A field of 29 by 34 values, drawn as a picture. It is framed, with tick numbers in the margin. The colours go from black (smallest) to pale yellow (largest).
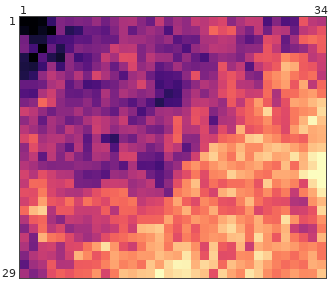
There is an overall slope up to the bottom right. The top left is the ninth with the lowest average. The halves do not mirror each other. The field is mottled with small blotches.
